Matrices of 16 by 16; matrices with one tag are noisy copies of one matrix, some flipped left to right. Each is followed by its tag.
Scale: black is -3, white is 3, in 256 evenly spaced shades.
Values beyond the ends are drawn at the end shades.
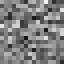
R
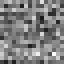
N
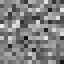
R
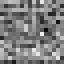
N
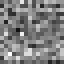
N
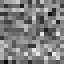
N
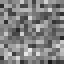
N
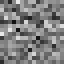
R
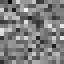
R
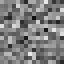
R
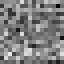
N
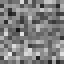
N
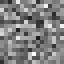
R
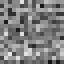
N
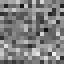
N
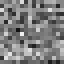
N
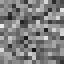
R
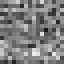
N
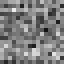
N
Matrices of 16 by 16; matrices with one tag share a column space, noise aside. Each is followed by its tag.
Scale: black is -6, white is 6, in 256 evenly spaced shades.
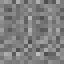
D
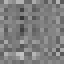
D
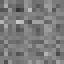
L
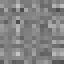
L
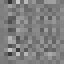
D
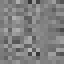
D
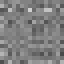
L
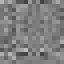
D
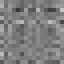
L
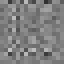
D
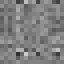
D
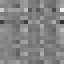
L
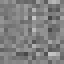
D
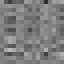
D
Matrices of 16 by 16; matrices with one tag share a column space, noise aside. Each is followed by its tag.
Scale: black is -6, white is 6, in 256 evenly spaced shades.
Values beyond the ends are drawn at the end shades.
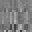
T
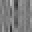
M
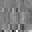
T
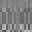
T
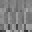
T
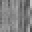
M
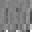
T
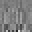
T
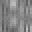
M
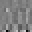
T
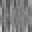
M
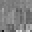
T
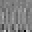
T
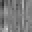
M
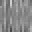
M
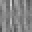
M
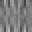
M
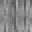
M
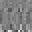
T
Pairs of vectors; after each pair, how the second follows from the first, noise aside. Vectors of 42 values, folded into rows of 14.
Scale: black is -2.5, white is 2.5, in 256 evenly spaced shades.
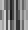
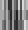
reversed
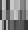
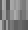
shrunk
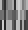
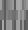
shrunk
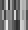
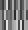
sign-scrambled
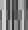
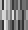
sign-scrambled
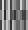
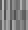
shrunk
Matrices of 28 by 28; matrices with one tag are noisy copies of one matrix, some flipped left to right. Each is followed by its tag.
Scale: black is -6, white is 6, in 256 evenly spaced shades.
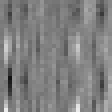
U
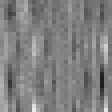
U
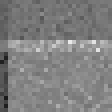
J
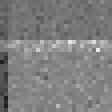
J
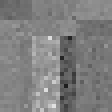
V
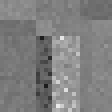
V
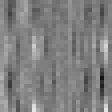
U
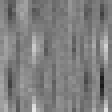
U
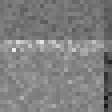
J
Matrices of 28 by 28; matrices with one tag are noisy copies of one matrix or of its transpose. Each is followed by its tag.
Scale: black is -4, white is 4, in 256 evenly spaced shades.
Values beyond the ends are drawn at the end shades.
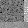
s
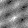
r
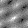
r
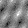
r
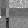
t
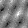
r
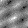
r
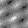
r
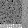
s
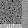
s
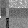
t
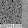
s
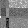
t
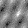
r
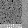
s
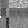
t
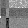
t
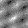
r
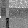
t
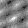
r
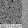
s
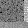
s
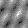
r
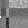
t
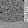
s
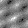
r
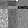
t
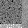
s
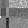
t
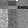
t
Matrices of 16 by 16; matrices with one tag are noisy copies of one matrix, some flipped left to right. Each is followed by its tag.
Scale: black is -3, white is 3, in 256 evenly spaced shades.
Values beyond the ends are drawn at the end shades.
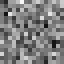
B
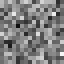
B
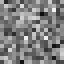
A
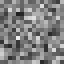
A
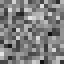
A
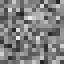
A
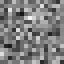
A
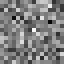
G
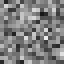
A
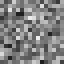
A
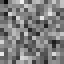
B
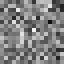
G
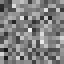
G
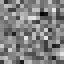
A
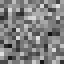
A
